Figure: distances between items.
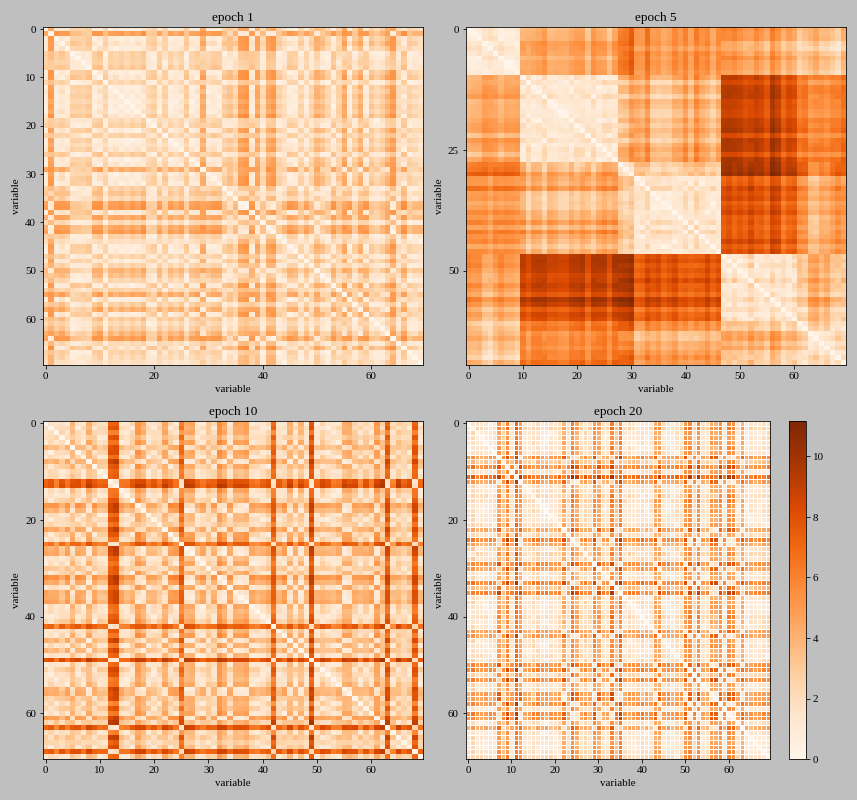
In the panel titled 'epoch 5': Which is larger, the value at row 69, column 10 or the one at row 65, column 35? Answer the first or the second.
the first
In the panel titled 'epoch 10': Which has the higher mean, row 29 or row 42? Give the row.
42
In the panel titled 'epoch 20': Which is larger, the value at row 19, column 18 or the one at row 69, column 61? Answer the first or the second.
the second
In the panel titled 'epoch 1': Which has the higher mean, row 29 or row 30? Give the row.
29
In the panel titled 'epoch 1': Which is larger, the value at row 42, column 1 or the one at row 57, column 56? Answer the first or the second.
the second
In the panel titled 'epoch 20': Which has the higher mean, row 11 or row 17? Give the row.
11
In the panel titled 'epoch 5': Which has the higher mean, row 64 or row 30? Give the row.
30
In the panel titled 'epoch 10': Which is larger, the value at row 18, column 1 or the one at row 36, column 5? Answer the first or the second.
the first
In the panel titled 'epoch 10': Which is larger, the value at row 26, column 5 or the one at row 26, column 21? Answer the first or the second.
the second
